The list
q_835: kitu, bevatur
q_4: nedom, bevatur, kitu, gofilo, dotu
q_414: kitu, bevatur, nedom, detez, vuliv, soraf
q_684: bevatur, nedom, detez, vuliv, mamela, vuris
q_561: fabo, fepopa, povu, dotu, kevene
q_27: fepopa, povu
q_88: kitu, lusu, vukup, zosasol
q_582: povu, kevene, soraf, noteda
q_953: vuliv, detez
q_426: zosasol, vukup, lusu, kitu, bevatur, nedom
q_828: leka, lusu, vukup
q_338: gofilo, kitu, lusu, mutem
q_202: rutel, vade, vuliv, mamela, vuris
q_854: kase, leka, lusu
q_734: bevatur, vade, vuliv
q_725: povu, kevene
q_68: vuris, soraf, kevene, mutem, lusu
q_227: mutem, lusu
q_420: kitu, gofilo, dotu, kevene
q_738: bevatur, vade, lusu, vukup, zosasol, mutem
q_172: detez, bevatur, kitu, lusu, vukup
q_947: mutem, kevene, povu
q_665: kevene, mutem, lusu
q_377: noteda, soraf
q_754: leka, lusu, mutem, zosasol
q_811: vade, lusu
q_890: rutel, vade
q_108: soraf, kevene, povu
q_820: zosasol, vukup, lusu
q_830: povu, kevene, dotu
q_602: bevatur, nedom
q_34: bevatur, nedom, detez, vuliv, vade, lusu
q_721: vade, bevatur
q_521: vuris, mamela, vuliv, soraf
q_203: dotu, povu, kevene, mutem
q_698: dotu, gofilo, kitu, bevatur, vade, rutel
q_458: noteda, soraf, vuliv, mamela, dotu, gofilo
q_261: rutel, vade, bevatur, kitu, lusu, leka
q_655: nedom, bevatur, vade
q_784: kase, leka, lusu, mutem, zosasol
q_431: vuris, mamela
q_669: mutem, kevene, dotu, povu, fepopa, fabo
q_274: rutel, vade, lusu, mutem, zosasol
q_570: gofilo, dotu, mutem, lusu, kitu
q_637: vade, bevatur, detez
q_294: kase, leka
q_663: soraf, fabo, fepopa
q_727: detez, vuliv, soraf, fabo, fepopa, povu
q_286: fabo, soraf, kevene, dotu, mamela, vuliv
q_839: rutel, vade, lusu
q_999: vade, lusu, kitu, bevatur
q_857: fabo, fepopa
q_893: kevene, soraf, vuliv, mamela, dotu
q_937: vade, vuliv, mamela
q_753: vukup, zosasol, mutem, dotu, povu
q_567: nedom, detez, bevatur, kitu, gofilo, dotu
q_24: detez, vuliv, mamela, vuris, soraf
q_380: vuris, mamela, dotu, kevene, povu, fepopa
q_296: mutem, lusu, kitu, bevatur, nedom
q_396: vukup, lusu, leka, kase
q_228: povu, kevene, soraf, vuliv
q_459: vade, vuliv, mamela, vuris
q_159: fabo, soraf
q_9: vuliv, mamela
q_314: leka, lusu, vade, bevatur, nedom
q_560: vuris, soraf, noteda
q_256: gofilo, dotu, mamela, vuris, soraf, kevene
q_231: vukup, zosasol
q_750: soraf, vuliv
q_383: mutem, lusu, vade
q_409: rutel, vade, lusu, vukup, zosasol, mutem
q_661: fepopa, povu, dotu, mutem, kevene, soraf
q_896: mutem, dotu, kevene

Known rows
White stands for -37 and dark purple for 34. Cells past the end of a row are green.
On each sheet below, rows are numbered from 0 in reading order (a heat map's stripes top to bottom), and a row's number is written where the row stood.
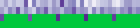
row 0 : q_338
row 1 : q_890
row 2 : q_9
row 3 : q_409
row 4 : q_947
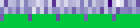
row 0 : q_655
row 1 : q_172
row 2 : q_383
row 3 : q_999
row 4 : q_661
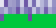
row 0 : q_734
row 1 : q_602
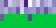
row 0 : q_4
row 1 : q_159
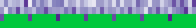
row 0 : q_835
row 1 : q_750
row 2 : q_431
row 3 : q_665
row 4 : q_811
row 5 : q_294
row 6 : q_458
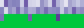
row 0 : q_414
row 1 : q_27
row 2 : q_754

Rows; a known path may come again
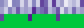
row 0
q_854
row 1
q_286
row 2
q_426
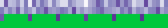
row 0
q_655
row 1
q_750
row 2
q_68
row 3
q_228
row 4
q_24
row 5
q_9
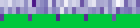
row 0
q_227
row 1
q_937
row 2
q_88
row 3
q_896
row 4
q_661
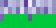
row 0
q_567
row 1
q_890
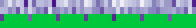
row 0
q_570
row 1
q_698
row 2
q_665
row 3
q_582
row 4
q_409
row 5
q_108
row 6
q_4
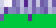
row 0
q_561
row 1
q_893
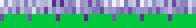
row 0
q_839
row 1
q_835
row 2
q_459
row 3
q_521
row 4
q_663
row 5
q_159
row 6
q_202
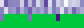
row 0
q_414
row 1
q_314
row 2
q_820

